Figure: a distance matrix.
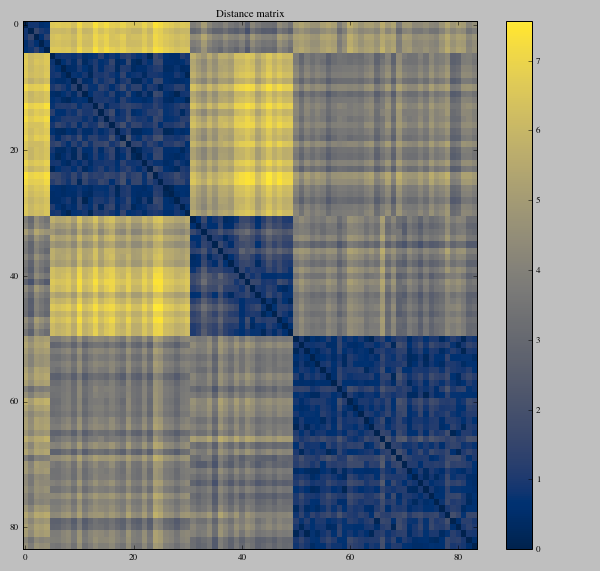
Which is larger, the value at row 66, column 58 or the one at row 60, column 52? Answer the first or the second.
the first
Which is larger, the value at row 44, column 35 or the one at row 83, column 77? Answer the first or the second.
the first
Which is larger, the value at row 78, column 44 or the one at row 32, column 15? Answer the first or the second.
the second
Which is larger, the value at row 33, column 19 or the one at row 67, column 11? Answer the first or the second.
the first
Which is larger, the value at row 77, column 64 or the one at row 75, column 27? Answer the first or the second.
the second
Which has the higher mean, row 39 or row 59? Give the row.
39
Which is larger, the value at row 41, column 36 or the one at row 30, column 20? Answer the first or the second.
the first
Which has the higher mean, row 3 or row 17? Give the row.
3
